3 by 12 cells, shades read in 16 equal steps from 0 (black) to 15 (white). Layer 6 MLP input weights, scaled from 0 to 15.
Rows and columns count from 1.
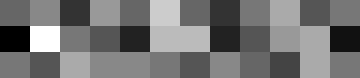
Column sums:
13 28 20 22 16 30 22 13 18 23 25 15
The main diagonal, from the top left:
6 15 10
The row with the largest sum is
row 3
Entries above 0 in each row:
12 11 12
